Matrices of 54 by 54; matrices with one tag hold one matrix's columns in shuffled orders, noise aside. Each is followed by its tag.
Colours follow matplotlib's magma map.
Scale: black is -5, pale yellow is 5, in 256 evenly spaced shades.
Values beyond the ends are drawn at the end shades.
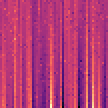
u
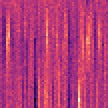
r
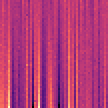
u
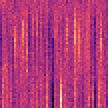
r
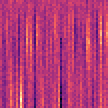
r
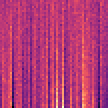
u
